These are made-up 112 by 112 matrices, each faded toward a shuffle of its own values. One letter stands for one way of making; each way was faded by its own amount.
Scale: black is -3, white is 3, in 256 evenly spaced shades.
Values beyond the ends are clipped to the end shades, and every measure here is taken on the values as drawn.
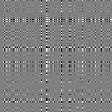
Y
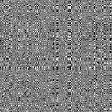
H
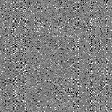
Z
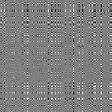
Y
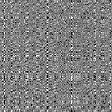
H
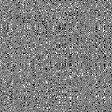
Z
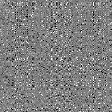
Z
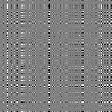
Y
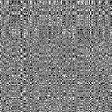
H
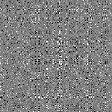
Z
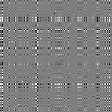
Y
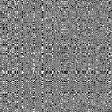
H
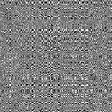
H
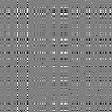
Y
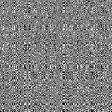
H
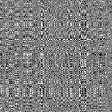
H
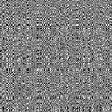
H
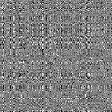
H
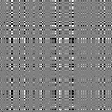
Y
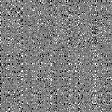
Z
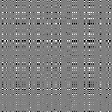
Y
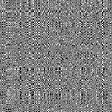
H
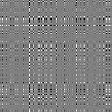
Y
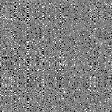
Z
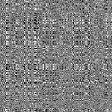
H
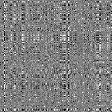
H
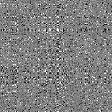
Z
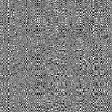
H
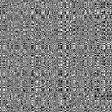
H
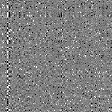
Z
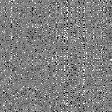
Z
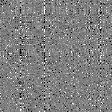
Z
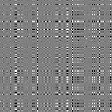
Y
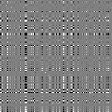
Y
